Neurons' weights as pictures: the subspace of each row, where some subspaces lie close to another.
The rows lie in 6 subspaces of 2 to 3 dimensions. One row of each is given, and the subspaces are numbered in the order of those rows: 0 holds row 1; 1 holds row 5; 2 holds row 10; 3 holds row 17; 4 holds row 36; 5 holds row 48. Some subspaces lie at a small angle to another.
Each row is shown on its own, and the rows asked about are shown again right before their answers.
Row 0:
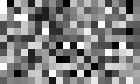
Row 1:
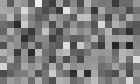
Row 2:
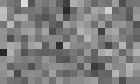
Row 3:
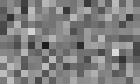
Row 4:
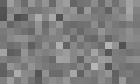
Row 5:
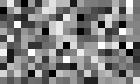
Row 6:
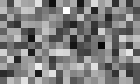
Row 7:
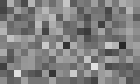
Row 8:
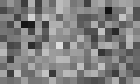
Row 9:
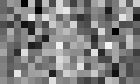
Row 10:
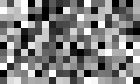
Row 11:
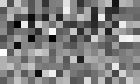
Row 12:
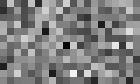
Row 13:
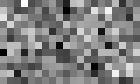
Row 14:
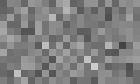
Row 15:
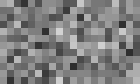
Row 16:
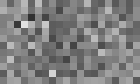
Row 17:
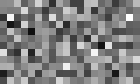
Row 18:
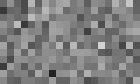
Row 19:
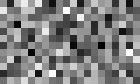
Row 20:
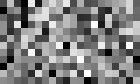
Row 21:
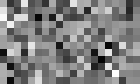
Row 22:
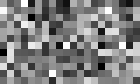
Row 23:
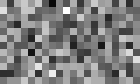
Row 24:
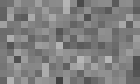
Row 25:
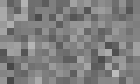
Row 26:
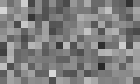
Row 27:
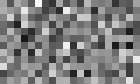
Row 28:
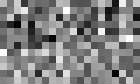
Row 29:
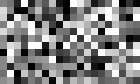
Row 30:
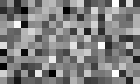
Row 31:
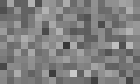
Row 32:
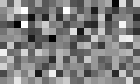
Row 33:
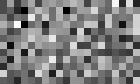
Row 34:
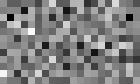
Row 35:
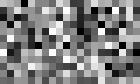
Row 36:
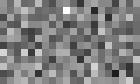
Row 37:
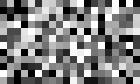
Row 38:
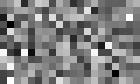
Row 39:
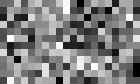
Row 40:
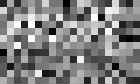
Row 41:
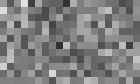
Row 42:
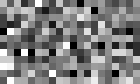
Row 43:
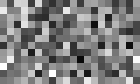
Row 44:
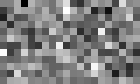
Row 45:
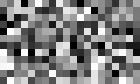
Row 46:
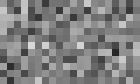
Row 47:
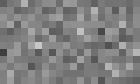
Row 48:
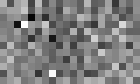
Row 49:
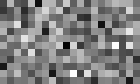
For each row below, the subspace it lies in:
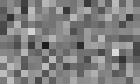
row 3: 3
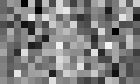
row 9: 5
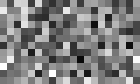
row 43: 4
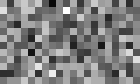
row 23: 1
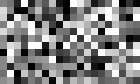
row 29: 2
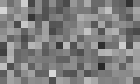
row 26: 2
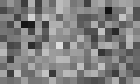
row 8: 5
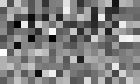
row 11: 5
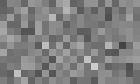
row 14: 0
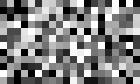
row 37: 2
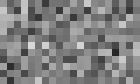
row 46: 3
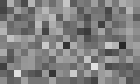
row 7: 0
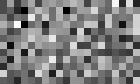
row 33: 5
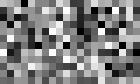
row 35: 1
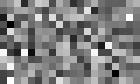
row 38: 3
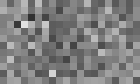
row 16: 5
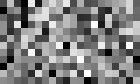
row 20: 4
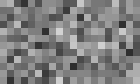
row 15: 1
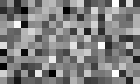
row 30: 2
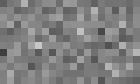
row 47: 1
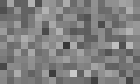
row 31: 0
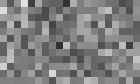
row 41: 4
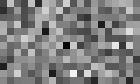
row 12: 0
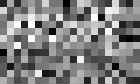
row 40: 5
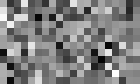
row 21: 3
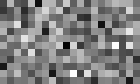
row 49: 0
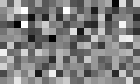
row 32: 5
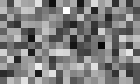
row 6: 1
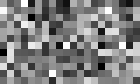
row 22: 2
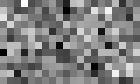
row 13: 4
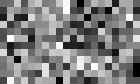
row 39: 1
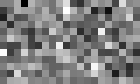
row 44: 4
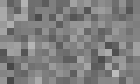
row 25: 3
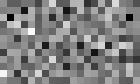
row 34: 3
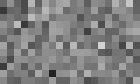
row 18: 2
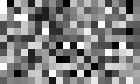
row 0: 3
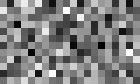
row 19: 1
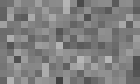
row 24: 1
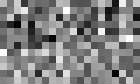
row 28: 5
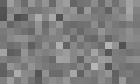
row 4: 3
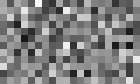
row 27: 0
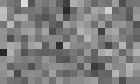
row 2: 4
